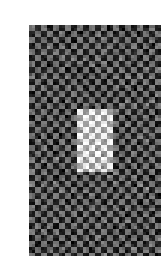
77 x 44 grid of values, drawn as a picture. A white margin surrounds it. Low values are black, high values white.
An odd patch, higher than its surroundings, sits in the centre. There is no overall slope. Overall the values sit about 30% of the way up the scale. The ninth with the highest average is the centre.
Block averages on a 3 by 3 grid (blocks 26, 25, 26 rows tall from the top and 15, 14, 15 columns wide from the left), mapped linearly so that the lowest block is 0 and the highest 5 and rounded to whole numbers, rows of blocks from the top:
0 0 0 | 0 5 0 | 0 0 0
